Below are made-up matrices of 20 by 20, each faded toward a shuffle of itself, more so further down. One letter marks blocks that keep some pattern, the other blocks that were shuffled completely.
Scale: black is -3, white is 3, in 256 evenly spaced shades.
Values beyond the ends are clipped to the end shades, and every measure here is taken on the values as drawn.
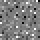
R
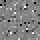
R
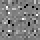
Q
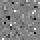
R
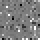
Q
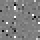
Q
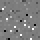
R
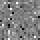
Q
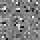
Q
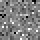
R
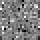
Q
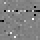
Q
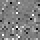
Q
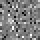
Q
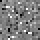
R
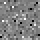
R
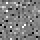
R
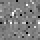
Q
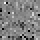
Q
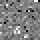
R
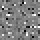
Q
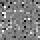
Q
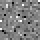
R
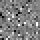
R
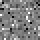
Q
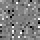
Q
